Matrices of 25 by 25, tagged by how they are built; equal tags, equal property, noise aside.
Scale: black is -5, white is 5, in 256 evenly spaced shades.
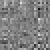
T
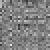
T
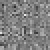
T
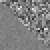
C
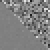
C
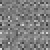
T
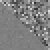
C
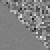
C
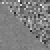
C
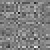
T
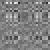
T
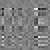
T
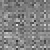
T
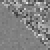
C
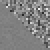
C
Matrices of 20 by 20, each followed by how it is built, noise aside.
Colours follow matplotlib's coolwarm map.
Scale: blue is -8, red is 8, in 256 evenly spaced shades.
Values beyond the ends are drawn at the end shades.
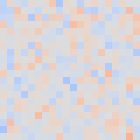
noise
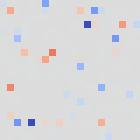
sparse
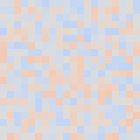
noise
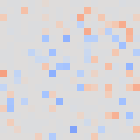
sparse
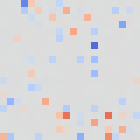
sparse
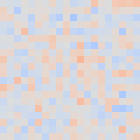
noise
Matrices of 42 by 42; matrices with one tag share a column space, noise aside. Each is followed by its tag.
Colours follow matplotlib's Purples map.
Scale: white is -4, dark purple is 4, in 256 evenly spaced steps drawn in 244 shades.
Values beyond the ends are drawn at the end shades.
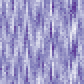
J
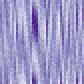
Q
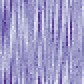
Q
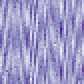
J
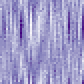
Q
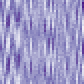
J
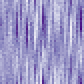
Q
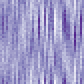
Q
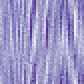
Q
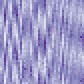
J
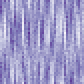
Q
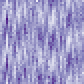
J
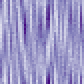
Q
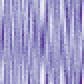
Q
